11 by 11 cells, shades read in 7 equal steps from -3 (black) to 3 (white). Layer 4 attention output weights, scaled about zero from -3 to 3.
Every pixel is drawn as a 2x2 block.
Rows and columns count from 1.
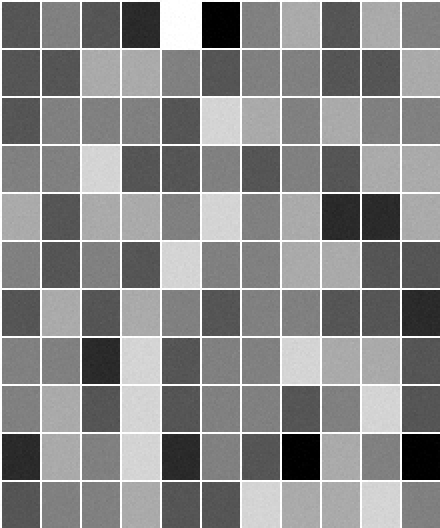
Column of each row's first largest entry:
5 3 6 3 6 5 2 4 4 4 7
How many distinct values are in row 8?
5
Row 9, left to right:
0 1 -1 2 -1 0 0 -1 0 2 -1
